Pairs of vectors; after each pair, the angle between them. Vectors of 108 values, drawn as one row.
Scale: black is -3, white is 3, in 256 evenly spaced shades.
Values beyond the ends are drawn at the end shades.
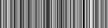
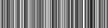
nearly opposite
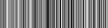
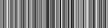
nearly parallel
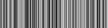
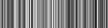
partly opposed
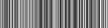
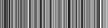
partly aligned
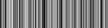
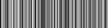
partly aligned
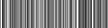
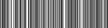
orthogonal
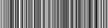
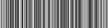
nearly parallel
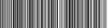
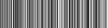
nearly parallel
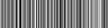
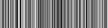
partly aligned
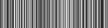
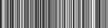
partly aligned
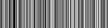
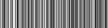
nearly opposite
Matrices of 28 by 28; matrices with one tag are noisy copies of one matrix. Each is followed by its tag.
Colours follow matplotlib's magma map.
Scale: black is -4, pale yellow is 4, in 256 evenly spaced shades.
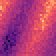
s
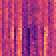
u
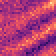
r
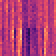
u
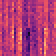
u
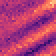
r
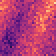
s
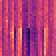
u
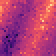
s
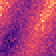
s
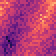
s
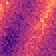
s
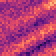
r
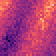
s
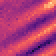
r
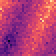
s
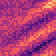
r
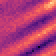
r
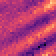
r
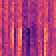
u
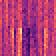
u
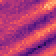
r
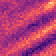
r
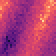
s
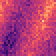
s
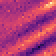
r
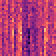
u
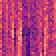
u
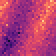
s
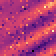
r
